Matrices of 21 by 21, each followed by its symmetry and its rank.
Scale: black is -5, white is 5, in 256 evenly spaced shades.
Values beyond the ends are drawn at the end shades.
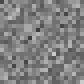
symmetric, full rank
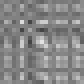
symmetric, rank two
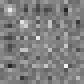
symmetric, rank three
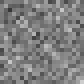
symmetric, full rank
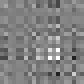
symmetric, rank two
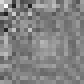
symmetric, rank three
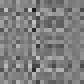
neither, rank two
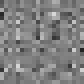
neither, rank three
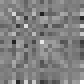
symmetric, rank three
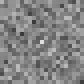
symmetric, full rank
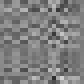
neither, rank two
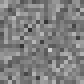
symmetric, full rank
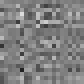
neither, rank three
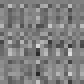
neither, rank two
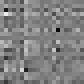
neither, rank three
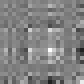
symmetric, rank two
